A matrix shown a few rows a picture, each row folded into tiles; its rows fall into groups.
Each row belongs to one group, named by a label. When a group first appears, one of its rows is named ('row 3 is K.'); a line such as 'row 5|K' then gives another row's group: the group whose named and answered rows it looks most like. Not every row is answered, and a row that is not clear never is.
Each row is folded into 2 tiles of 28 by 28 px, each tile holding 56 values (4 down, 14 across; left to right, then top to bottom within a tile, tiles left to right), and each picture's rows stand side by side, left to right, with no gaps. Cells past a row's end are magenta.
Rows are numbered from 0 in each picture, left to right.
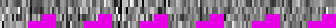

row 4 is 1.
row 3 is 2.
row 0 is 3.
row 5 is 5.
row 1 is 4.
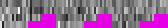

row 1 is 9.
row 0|3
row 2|4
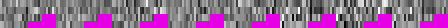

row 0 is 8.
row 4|8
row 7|3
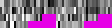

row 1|3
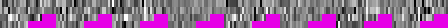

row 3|4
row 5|2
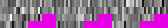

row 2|8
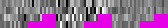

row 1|5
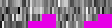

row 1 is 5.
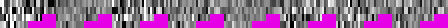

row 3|5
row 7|5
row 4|1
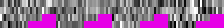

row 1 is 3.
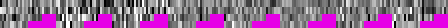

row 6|2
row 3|2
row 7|3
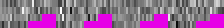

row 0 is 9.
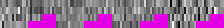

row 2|9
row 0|3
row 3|5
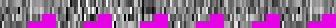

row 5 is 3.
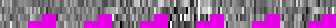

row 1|1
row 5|8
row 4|3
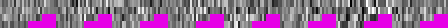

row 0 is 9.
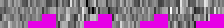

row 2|1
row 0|1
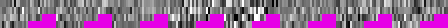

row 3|9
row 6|4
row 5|9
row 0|9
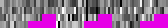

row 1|3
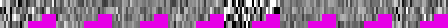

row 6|9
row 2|2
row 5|4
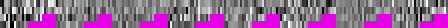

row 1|2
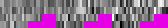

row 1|9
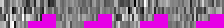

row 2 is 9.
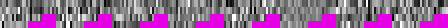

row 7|1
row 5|1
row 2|9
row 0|3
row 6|2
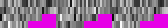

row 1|9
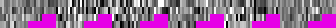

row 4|3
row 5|8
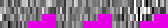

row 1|2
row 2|8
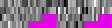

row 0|1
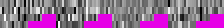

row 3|2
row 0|9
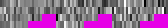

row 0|2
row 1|1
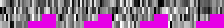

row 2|1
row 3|3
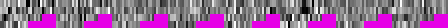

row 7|2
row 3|9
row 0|5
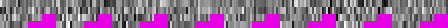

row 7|9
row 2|4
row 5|8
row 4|3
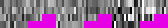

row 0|4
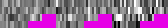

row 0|5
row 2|9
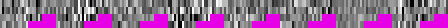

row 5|8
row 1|8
